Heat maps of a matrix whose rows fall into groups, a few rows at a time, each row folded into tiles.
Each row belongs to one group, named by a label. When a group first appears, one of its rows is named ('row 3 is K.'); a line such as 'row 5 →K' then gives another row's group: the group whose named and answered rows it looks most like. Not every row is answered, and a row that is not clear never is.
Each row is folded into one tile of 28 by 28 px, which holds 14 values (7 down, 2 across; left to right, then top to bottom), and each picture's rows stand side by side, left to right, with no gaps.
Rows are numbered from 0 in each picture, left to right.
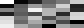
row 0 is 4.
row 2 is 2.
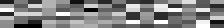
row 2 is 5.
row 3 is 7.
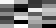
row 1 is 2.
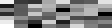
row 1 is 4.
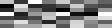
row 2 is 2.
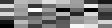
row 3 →7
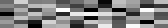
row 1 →4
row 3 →5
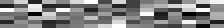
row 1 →2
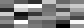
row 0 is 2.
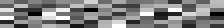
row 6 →2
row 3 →4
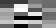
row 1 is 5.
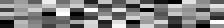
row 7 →4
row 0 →4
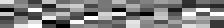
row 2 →4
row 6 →5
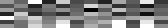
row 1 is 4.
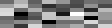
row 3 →5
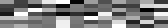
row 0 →5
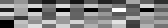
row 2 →7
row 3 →7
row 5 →7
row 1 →7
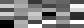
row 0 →4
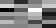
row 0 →7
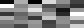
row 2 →5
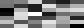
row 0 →5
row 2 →2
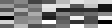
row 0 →5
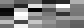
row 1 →7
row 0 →5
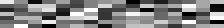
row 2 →5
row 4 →5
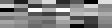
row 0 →7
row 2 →2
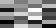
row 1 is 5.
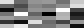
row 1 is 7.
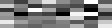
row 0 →7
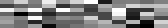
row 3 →4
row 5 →4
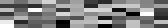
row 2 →4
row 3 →2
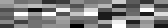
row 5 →2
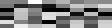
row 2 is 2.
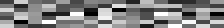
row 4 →7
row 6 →7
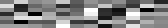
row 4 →5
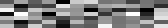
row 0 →2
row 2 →4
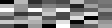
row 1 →2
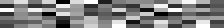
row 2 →4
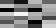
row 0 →7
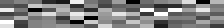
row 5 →2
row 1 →7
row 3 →5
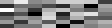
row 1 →5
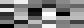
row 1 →5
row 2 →5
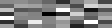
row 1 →7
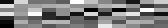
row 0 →4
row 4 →7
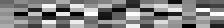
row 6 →2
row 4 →5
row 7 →2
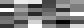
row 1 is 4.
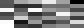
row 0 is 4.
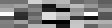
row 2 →4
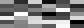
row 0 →5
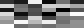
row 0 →7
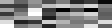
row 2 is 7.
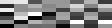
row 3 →4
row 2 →4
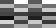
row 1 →5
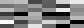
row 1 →7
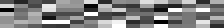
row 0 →7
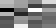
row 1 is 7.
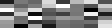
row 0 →2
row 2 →2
